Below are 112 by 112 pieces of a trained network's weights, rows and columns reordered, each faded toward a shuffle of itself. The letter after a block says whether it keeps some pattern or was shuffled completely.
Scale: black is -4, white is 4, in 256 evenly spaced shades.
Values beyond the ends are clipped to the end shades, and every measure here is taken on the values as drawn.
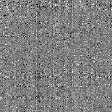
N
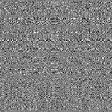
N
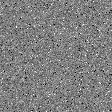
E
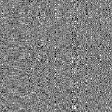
N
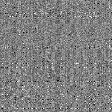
N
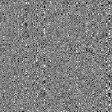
N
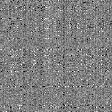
N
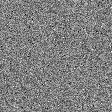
E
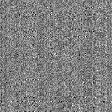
N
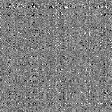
N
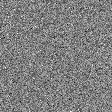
E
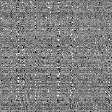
N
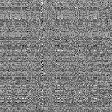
N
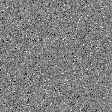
E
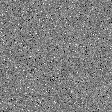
E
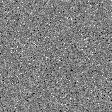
E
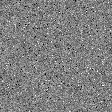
E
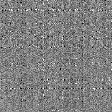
N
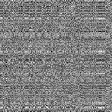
N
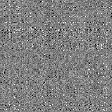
N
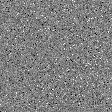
E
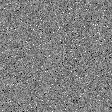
E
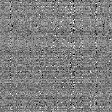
N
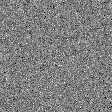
E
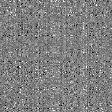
N
